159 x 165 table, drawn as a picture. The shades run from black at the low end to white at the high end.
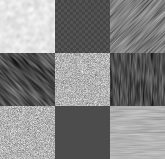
The table splits into 3 rows of 3 panels. Panel 1,1: very high, blotchy, faint in contrast. Panel 1,2: low, checkered, faint in contrast. Panel 1,3: middling, slanting up to the right. Panel 2,1: low, slanting down to the right. Panel 2,2: high, fine-grained. Panel 2,3: low, streaked downward. Panel 3,1: high, fine-grained. Panel 3,2: low, flat. Panel 3,3: high, streaked across, faint in contrast.
